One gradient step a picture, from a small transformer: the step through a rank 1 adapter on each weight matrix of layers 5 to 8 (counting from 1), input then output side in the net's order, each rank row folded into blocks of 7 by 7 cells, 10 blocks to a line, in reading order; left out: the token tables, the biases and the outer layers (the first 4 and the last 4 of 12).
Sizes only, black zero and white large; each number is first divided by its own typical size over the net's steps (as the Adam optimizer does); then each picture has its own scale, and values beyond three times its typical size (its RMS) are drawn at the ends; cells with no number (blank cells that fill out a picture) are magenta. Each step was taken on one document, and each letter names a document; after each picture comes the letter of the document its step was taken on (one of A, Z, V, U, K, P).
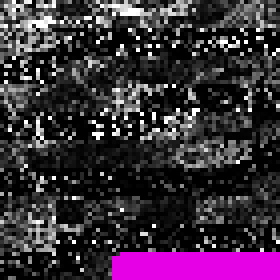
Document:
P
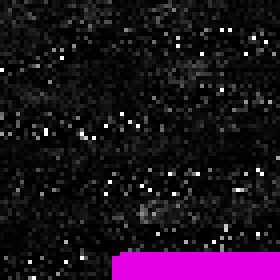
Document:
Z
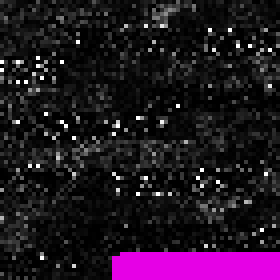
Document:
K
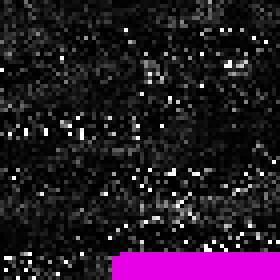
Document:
Z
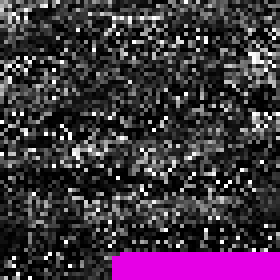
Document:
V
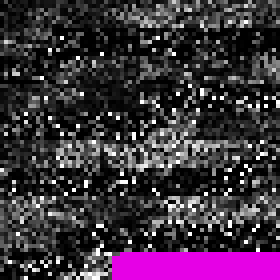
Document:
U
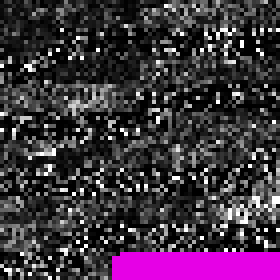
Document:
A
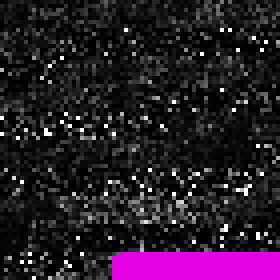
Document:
Z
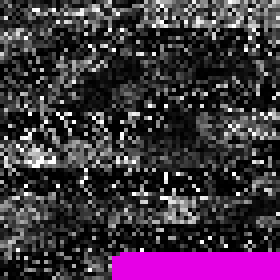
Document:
V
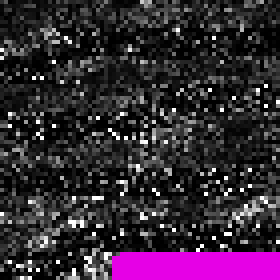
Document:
U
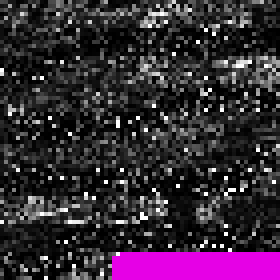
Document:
U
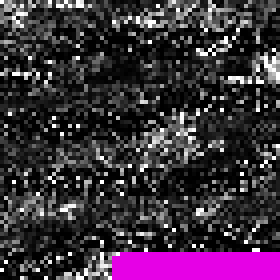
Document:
U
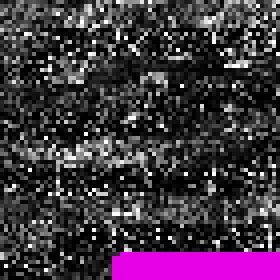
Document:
V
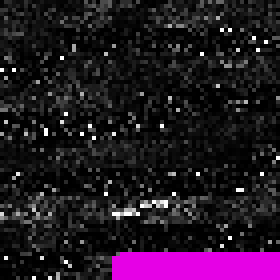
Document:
Z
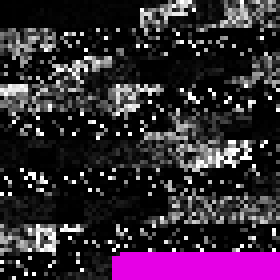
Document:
P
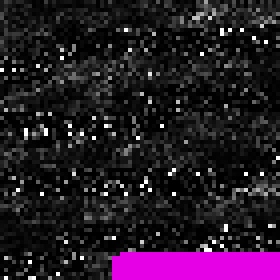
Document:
Z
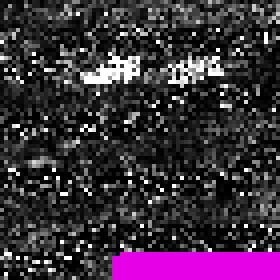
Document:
V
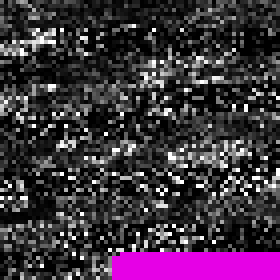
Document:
A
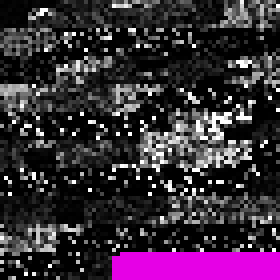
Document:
P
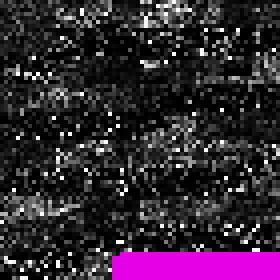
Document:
U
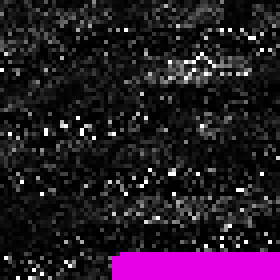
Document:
Z
